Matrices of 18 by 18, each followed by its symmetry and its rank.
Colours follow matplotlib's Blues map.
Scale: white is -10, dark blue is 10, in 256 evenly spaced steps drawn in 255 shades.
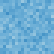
neither, full rank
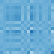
symmetric, rank two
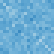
symmetric, full rank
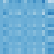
neither, rank one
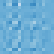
neither, rank two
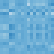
neither, rank two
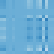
neither, rank one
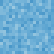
neither, full rank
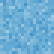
neither, full rank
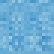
neither, rank two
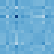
symmetric, rank two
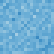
symmetric, full rank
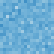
symmetric, full rank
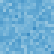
symmetric, full rank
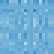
neither, rank two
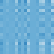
neither, rank one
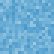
neither, full rank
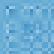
symmetric, rank two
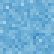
symmetric, full rank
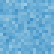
neither, full rank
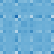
symmetric, rank two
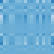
neither, rank one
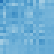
symmetric, rank two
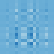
neither, rank one
